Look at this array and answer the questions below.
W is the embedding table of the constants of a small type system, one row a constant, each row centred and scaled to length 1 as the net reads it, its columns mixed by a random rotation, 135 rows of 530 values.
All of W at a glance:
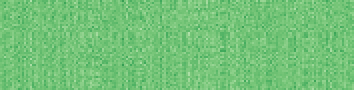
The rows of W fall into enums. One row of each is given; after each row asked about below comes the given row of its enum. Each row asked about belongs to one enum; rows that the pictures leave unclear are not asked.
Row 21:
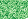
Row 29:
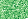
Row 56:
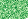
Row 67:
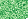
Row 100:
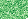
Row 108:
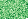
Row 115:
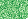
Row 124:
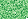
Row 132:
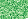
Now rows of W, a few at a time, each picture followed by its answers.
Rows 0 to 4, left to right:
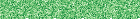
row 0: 132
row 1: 132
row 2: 29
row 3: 115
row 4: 29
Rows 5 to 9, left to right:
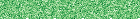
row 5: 115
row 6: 132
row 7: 29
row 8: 100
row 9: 29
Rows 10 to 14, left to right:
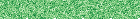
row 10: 115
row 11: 21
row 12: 100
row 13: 29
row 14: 100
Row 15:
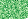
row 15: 56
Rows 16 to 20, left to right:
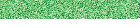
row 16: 108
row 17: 100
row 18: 21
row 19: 132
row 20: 108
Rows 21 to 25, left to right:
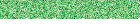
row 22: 56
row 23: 29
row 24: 132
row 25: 115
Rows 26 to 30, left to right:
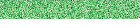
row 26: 115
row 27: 115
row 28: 56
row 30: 124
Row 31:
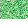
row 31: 100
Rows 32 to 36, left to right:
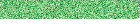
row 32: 115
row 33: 108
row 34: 115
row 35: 100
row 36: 56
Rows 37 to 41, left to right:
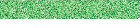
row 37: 21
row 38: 124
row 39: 108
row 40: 108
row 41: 67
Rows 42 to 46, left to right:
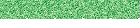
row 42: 100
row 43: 100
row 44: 124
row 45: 132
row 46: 67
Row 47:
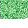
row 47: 21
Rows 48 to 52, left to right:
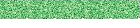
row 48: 124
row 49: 29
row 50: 108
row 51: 29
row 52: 124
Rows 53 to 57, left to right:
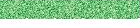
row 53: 108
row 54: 124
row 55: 108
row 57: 29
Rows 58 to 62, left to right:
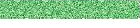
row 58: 132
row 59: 132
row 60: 67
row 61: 132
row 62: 124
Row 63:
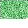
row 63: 115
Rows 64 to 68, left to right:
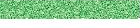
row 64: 132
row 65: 124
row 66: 132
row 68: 124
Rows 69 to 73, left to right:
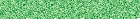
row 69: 67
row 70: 67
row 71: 56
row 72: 108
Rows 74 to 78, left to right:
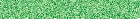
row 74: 56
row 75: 108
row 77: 108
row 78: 21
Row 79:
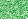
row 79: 100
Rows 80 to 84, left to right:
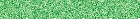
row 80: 115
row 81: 29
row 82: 67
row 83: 132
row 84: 108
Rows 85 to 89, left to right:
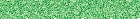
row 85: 100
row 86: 100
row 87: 132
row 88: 115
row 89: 132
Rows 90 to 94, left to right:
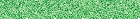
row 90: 115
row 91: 100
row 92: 124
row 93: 67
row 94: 124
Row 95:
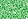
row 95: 124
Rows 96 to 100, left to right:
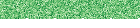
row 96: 29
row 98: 132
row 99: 115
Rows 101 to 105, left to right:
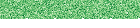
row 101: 132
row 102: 100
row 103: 124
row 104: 108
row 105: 124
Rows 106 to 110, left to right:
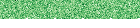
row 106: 56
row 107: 115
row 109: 124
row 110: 29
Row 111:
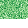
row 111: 115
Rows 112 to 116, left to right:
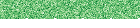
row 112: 29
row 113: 124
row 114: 132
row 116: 100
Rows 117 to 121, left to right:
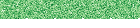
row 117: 29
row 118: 67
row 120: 124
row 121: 115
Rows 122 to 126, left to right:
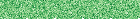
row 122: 115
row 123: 56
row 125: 108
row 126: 124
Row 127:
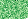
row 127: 56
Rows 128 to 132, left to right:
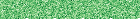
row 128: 29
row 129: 132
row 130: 56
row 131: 108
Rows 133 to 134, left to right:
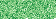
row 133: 21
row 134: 115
